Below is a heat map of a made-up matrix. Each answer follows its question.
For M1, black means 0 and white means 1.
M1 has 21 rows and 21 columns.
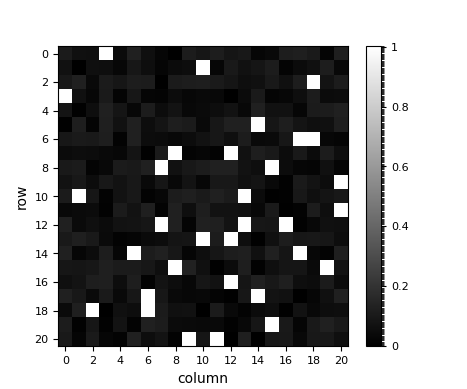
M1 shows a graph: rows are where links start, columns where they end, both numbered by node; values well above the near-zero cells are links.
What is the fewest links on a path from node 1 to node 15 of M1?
6
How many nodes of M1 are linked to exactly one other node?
9
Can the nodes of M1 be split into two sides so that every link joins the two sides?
yes
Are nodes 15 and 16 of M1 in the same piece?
yes
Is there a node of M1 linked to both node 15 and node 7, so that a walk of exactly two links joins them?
yes
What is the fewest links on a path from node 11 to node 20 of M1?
1
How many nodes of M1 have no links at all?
1
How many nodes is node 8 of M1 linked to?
2
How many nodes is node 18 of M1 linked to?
2
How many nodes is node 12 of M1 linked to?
3
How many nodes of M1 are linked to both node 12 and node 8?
1
